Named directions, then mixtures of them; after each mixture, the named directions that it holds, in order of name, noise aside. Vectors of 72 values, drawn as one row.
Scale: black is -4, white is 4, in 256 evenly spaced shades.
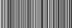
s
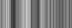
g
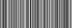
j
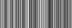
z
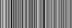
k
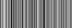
k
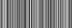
j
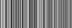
k, z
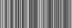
k, z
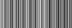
s, z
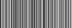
k, s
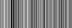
g, k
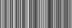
z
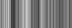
g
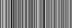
k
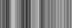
g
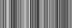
g, j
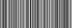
j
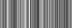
g, j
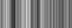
g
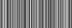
j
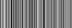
k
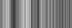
g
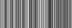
z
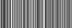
k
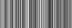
z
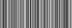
j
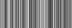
z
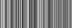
k, z
